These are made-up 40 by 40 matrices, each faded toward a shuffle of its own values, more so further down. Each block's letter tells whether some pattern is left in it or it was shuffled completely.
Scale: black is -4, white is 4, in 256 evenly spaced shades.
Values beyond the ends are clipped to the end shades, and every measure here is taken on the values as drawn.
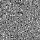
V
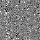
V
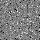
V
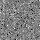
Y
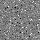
Y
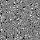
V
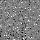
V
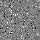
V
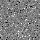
Y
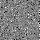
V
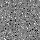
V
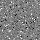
Y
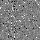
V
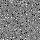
Y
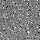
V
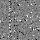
V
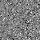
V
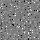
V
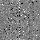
V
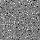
Y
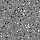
Y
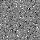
Y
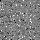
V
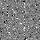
V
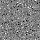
Y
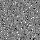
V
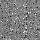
V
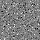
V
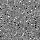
Y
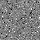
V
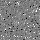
Y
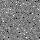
Y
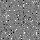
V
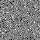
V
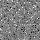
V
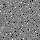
Y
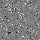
Y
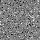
Y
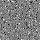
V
